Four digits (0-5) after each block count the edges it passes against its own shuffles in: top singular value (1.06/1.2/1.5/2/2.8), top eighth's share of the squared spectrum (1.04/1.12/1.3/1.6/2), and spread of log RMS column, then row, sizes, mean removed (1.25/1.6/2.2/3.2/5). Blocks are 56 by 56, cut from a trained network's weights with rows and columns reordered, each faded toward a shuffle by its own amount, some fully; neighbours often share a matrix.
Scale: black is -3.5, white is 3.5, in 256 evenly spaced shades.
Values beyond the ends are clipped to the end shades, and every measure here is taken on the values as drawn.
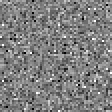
2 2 1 1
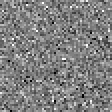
0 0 0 0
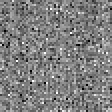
2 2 0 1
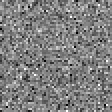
1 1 1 0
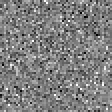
0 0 0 0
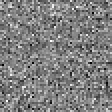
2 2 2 0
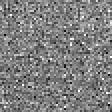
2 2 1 0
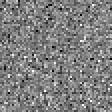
1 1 1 0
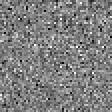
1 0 0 0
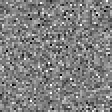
0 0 0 0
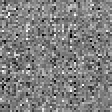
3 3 3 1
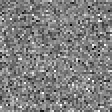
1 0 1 0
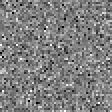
0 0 1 0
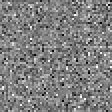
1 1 0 0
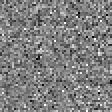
1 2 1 0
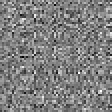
4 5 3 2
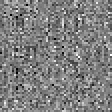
3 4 2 1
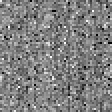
2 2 0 1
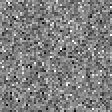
0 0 0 0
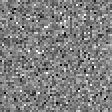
0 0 0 0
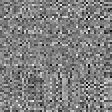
4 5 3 3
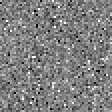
0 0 0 0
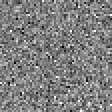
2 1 0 0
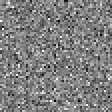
2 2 1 0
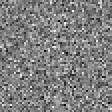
2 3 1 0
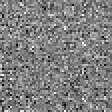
2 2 2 0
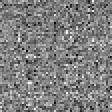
2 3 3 1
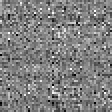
2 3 3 1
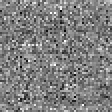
2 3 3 0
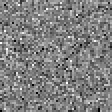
0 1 0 0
